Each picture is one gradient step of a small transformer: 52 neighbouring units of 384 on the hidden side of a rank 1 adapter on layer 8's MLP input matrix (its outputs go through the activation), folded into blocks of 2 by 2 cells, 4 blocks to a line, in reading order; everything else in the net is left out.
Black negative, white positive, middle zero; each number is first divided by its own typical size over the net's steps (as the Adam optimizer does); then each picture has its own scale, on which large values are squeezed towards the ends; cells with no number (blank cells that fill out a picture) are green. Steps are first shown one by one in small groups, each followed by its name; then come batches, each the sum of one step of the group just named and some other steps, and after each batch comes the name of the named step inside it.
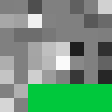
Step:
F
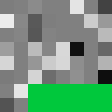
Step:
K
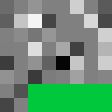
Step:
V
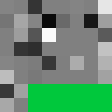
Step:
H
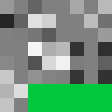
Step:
F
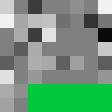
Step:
H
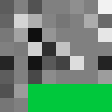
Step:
H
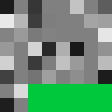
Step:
K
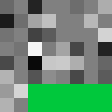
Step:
F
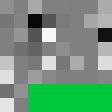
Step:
H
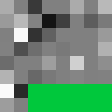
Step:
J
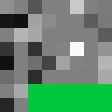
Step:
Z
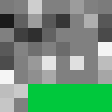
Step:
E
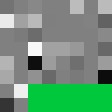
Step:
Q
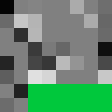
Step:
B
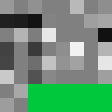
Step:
Z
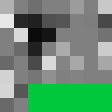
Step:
J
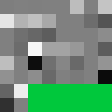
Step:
Q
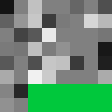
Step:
B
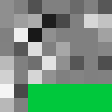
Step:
J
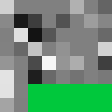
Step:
J
